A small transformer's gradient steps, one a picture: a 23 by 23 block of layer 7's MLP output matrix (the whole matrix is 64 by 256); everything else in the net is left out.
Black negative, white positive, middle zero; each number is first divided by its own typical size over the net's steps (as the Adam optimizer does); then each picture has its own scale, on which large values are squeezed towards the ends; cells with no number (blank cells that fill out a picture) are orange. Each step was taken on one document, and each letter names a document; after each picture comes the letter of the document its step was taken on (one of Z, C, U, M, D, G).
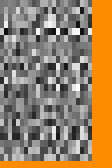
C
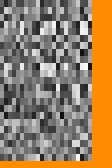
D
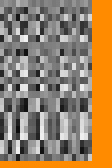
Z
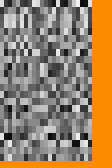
C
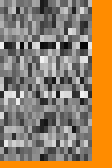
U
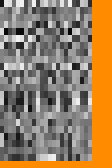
U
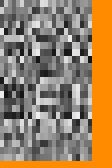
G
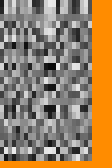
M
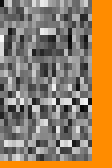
C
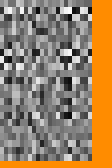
G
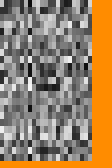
G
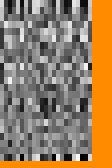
U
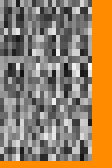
G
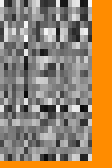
C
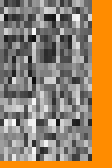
M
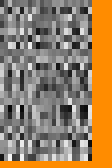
U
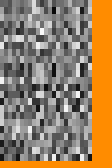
D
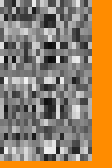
M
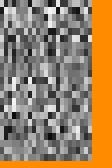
M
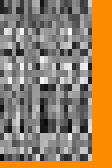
U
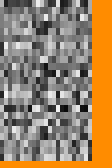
D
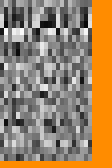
D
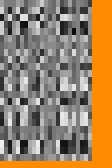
Z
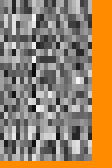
M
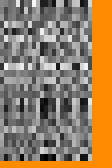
D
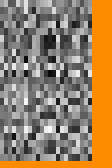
M
